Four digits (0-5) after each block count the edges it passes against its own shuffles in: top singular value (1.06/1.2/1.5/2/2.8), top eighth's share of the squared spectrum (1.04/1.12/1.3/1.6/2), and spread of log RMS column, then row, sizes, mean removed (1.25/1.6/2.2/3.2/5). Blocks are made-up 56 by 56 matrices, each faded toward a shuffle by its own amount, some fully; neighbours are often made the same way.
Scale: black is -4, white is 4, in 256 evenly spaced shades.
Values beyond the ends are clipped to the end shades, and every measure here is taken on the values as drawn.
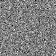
0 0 0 0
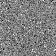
0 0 0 0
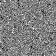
0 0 0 0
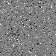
1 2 0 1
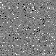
3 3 1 1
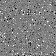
2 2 0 1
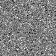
0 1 0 0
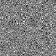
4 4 2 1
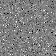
0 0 0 0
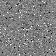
0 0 0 0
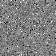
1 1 0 1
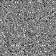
1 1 0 2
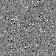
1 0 1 0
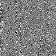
2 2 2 0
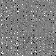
2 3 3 1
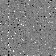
2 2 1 0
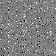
2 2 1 1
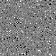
3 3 1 1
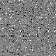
3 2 1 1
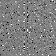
3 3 1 0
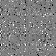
4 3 1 1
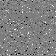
3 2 0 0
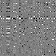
4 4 2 2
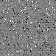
2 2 0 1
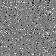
3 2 0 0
